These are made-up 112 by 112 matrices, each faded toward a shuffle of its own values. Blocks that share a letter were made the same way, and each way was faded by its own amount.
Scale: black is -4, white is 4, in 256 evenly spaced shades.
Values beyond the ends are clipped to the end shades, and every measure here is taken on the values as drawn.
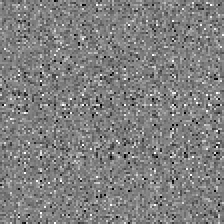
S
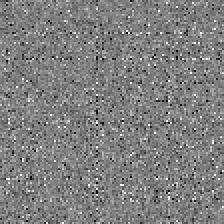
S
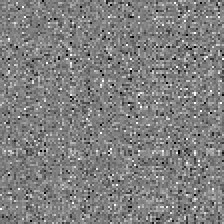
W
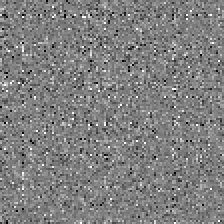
S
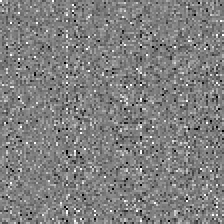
W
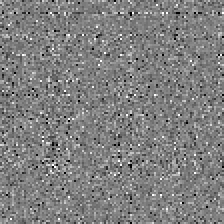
S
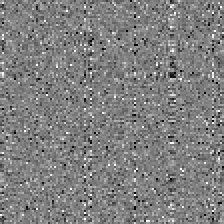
W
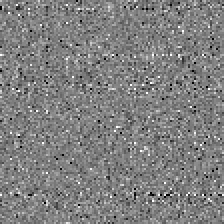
S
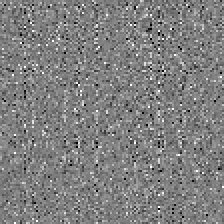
W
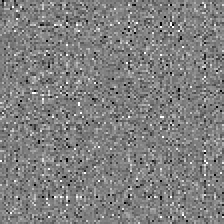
W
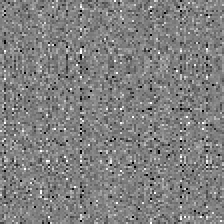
W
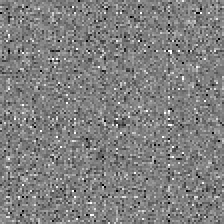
S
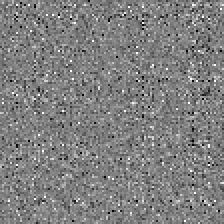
S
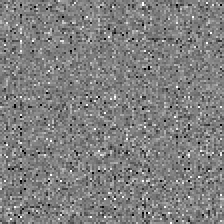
S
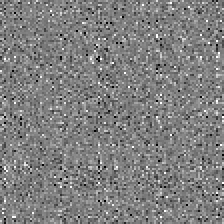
W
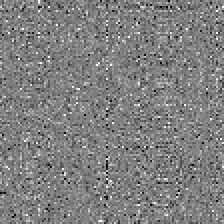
W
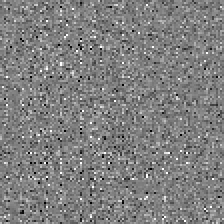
S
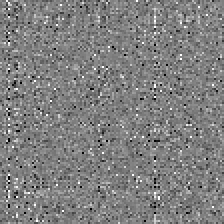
W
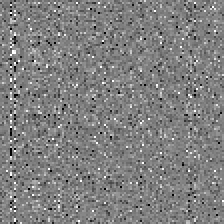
W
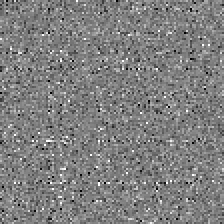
S
